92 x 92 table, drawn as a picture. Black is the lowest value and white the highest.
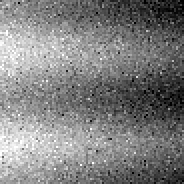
Ninth with the highest average: bottom left. Slope: up to the left. Odd rows or columns: none. Stripes: horizontal, repeating 2 times.
